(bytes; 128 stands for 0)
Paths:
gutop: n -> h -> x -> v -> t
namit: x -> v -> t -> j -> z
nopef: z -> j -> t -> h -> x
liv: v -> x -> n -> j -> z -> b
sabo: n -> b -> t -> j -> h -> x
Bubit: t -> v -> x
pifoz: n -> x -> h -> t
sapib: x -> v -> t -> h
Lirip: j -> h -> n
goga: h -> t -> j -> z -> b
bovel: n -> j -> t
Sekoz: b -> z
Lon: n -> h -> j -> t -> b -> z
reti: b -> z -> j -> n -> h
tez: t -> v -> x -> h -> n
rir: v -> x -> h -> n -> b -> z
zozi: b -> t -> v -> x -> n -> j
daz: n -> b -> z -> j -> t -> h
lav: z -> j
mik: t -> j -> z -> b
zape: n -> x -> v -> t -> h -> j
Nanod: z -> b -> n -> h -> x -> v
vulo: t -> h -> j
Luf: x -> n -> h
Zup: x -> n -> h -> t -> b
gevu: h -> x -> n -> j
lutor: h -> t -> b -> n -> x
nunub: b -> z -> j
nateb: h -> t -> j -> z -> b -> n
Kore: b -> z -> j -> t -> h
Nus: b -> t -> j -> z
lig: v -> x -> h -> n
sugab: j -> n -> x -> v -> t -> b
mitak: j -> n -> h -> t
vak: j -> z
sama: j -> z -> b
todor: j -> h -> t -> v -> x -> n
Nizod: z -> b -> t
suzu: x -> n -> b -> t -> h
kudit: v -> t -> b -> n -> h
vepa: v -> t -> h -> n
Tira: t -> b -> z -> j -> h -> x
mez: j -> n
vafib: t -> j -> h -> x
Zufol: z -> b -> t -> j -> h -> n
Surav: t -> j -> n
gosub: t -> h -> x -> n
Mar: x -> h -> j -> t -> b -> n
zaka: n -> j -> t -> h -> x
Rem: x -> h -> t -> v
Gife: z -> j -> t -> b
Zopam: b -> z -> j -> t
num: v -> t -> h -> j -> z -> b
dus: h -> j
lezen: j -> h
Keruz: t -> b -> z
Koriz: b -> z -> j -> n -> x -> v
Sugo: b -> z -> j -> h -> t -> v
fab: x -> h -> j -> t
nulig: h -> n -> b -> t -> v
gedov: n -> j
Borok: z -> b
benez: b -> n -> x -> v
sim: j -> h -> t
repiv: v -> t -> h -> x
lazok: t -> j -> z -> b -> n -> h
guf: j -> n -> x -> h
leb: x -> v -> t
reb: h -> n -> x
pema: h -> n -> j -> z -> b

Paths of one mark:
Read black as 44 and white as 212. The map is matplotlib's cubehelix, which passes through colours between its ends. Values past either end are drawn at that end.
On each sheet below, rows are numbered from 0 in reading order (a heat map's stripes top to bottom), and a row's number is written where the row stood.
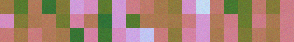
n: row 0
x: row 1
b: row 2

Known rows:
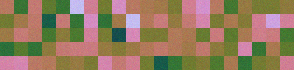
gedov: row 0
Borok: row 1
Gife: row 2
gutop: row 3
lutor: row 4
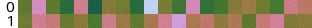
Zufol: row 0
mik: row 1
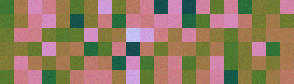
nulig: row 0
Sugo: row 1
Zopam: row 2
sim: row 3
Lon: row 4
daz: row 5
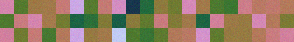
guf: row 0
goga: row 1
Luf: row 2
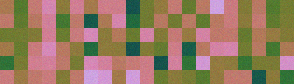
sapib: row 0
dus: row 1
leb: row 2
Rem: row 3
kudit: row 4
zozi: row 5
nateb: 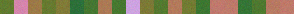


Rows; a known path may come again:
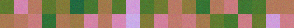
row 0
nateb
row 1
reti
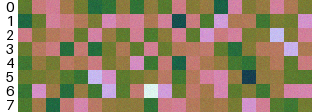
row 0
goga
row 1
kudit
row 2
vak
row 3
pema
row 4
mitak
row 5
bovel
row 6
Nizod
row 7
tez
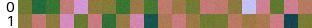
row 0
lig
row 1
vulo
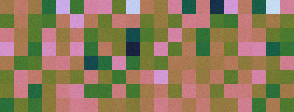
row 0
Nanod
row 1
pifoz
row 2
fab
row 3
vafib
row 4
Lirip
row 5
mik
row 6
gosub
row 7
gutop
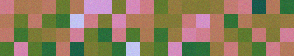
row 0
zozi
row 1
gedov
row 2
mez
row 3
Zufol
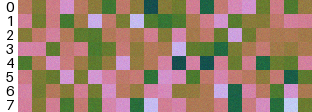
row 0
Rem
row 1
Luf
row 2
Kore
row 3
Tira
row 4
nulig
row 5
Bubit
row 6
benez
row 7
Koriz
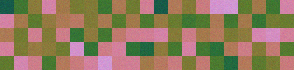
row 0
vepa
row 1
sabo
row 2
sama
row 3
gevu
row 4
lazok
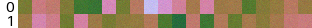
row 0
Zopam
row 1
Zup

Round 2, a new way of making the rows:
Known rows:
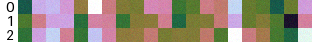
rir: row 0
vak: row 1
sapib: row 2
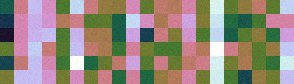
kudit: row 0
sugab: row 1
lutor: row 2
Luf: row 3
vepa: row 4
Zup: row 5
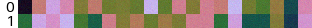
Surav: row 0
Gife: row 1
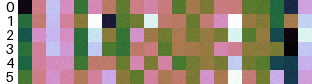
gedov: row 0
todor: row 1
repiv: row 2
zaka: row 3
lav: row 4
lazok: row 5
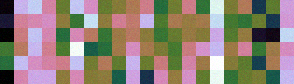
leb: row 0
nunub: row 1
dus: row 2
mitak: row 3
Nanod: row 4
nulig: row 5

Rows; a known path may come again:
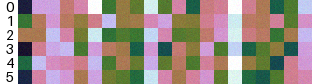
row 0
tez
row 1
reti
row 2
guf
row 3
lutor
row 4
Nanod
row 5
sugab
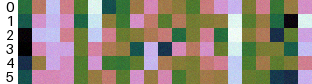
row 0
mitak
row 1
repiv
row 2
leb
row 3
nulig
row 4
mez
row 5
lav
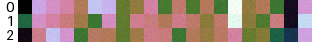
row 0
Bubit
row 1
Sugo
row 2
gedov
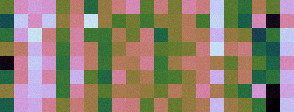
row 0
Zufol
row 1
Keruz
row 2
fab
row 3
lezen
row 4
bovel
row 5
sim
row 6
Lon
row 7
vafib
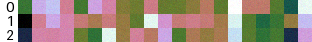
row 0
sapib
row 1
zozi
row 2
nunub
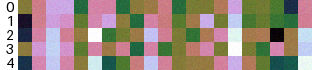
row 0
vak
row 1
pema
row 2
lig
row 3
suzu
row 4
zape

